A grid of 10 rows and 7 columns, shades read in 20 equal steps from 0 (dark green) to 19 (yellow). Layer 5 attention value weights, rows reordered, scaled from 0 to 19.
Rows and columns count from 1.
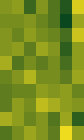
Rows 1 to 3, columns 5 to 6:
6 2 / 6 0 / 8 5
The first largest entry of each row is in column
7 7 7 4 1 3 4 4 1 6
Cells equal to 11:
11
